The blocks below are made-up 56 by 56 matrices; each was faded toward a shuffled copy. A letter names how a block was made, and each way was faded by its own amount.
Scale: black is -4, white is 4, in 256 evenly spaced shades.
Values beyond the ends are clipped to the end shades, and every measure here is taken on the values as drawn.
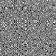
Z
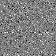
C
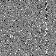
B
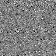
C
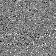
C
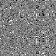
Z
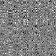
Z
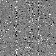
B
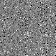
B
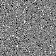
B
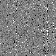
B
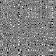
Z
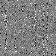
B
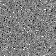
C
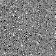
B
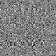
Z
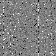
B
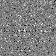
C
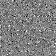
C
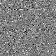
C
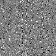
B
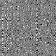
Z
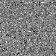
C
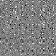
Z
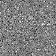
C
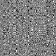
Z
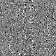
B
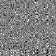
Z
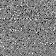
C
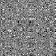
Z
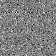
C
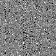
B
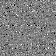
C
